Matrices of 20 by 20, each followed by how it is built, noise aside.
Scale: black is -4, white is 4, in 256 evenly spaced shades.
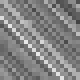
Toeplitz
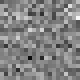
low rank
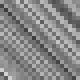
Toeplitz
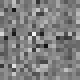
low rank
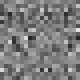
low rank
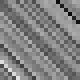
Toeplitz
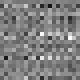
low rank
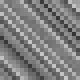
Toeplitz
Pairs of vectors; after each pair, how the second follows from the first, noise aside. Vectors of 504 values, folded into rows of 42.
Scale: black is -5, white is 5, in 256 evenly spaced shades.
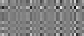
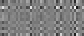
negated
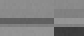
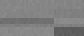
shrunk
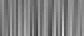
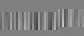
partly zeroed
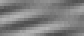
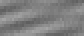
shrunk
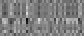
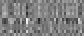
negated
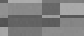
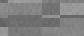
shrunk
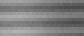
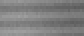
shrunk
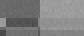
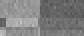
negated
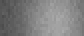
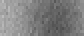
negated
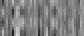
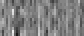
negated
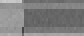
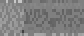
partly zeroed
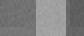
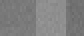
shrunk
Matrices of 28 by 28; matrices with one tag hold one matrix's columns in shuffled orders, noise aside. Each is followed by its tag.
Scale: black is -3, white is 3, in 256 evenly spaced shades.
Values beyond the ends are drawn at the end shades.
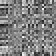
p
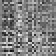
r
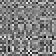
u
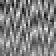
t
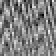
t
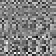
u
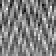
t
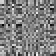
p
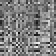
r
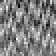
t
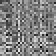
r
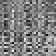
r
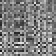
r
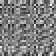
p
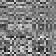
u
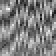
t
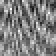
t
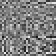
u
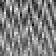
t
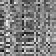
r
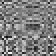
u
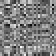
p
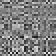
u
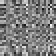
p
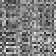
r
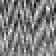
t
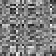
p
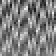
t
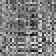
r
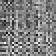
r
